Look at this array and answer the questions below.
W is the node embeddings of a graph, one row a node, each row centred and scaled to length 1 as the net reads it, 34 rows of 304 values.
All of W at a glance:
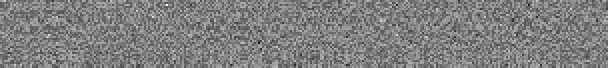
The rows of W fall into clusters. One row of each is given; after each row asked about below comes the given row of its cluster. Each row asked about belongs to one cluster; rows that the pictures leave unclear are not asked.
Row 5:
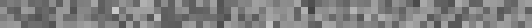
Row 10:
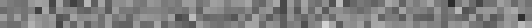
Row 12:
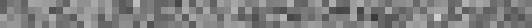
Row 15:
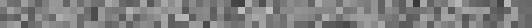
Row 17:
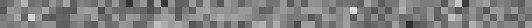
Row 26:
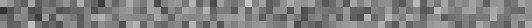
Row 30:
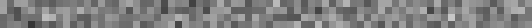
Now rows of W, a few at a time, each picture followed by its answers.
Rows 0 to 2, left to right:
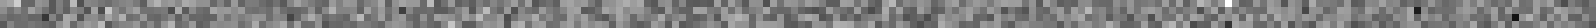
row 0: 30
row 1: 12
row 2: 17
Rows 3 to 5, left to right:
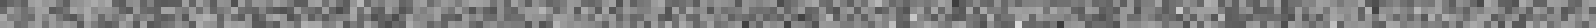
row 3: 12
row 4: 10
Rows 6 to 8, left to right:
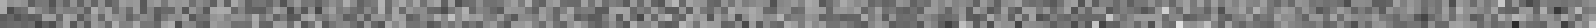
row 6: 30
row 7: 17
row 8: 30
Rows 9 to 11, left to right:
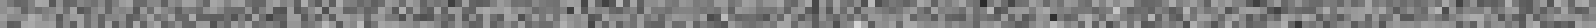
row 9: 10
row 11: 26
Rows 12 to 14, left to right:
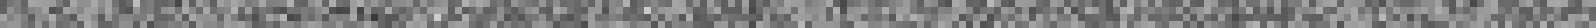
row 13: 5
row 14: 5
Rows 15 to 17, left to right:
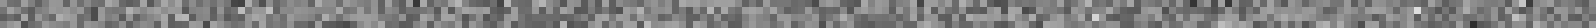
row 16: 30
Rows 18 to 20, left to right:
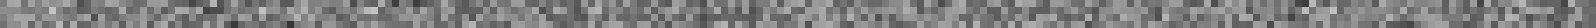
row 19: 5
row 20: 15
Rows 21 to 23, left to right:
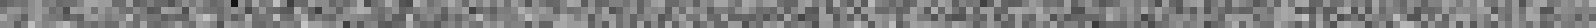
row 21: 12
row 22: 10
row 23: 30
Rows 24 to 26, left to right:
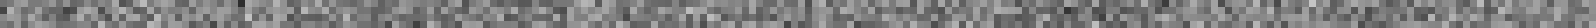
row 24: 17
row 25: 15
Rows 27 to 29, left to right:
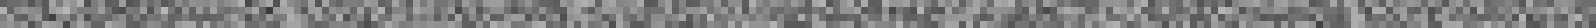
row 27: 5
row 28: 12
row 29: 10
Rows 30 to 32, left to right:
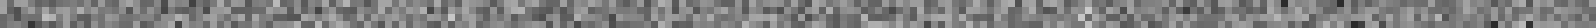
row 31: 26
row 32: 17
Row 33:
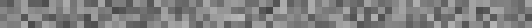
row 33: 17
